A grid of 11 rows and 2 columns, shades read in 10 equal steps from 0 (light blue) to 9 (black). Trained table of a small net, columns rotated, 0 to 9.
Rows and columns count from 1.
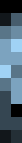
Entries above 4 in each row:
2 2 0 0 0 0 0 1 2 2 2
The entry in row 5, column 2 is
2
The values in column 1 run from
0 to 9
